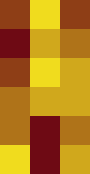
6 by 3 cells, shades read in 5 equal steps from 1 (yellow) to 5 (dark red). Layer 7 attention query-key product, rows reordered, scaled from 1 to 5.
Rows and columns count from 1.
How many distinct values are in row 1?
2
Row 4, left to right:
3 2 2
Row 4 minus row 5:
0 -3 -1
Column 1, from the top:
4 5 4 3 3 1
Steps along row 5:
up down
